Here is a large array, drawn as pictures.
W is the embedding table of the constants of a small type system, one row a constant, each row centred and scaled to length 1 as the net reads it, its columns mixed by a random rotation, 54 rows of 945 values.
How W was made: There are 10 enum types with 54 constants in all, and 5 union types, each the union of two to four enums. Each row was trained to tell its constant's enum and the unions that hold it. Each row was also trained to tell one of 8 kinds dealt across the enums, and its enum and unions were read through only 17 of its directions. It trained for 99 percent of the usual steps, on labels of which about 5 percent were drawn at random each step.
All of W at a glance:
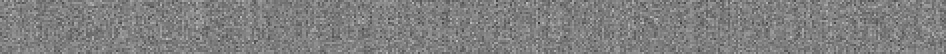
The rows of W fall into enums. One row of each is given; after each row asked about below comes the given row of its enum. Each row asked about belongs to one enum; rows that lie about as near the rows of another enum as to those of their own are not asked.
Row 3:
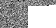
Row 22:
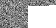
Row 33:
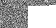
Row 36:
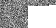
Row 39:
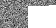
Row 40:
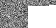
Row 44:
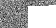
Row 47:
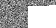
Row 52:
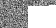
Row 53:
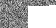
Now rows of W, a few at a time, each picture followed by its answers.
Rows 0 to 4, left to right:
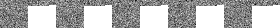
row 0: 22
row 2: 47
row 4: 36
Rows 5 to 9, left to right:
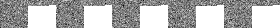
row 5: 40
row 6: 3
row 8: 52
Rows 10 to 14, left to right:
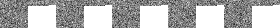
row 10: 44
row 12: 22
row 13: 33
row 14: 3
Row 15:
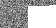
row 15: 39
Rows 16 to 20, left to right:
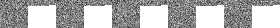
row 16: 33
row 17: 36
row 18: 52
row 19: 39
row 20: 22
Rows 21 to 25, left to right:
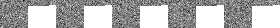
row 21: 47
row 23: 22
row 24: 47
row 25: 44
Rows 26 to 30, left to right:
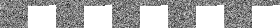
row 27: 3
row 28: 36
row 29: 33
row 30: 36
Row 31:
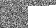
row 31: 39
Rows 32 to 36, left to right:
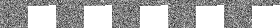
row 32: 53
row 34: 44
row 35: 33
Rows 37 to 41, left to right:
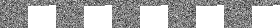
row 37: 36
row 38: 39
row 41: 52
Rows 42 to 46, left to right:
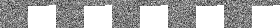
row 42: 47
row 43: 52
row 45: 39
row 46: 33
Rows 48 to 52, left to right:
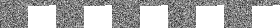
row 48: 39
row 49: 53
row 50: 40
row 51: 33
